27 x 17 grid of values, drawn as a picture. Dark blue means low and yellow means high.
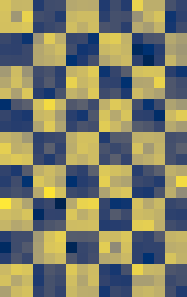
A checkerboard runs through the table. The values fall into two levels. Overall the values sit about 50% of the way up the scale.
